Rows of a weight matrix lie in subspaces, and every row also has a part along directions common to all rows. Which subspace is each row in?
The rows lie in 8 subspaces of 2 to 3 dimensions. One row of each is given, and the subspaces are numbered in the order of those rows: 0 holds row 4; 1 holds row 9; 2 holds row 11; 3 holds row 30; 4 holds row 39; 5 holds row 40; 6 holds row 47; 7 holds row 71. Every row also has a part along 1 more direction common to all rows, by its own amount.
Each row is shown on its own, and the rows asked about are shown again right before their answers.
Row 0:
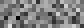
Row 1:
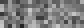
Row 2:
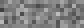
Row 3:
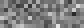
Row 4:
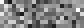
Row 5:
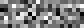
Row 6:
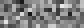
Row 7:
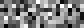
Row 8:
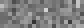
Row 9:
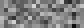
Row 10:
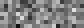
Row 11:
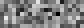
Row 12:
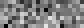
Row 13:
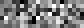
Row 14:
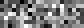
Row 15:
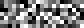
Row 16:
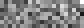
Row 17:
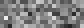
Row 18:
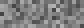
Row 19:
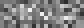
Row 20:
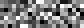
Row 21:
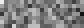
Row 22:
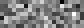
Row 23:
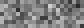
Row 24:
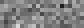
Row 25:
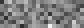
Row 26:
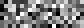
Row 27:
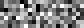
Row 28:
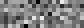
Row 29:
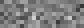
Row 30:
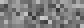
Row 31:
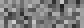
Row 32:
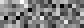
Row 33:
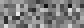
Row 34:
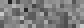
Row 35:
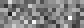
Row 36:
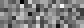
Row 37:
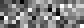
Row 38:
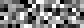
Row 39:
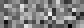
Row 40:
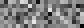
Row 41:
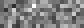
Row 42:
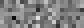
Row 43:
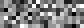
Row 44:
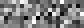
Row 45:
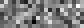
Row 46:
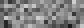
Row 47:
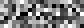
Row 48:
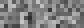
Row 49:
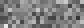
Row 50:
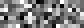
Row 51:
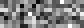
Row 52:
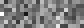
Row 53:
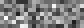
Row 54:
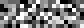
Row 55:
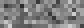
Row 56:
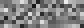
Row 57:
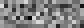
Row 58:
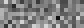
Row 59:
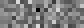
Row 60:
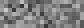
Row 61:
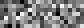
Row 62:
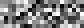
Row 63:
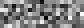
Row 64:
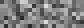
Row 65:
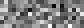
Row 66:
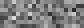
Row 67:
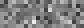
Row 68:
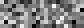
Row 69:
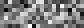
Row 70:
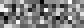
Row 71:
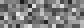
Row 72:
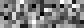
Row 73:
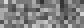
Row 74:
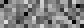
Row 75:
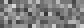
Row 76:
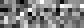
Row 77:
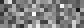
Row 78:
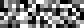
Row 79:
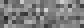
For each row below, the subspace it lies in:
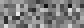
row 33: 7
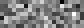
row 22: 1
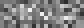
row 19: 4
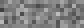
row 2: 2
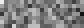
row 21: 3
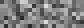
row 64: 7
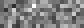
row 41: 4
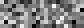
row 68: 0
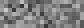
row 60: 1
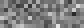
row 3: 1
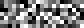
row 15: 2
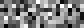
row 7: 7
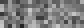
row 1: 3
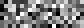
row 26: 6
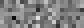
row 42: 2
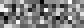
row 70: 5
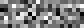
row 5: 3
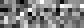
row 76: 4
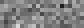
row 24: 4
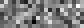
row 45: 5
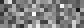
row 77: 0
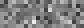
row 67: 5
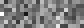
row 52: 5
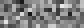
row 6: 4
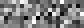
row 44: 5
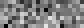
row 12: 6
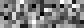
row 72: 3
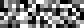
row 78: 2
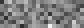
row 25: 0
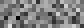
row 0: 4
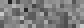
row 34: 0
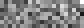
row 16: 6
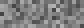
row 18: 3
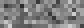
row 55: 4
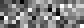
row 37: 3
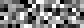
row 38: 7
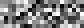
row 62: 2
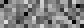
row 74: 5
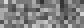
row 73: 6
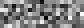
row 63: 5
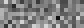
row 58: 6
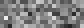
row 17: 4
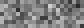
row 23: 3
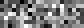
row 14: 1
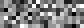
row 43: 1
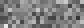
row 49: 6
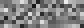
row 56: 1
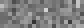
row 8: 5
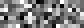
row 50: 7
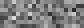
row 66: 1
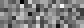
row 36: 2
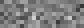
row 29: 0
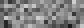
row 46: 4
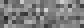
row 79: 6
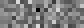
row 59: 2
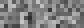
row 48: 7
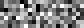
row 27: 2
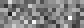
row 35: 5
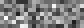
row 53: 0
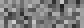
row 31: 1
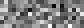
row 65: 6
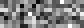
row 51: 3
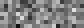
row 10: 7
